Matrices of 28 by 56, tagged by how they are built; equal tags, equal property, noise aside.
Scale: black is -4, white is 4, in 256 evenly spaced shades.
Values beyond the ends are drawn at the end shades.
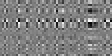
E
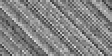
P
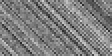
P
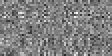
E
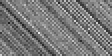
P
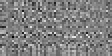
E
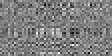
E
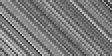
P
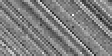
P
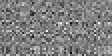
E
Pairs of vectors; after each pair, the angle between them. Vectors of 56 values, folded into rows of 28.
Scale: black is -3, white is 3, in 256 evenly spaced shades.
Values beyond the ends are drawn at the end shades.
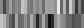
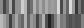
nearly parallel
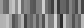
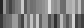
partly opposed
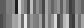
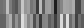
orthogonal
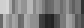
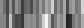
partly opposed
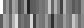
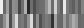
nearly parallel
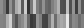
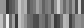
partly aligned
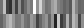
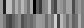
nearly opposite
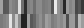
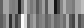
nearly opposite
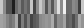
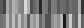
partly opposed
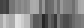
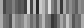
orthogonal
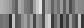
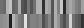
partly aligned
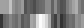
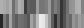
nearly parallel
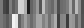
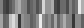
partly aligned
